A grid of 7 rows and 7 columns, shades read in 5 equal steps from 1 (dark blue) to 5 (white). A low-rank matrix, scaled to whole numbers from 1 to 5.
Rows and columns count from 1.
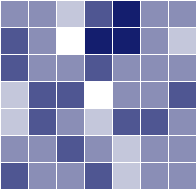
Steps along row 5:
down up up down same up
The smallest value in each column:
2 2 2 1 1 2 2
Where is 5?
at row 2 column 3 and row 4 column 4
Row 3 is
2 3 3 2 3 3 3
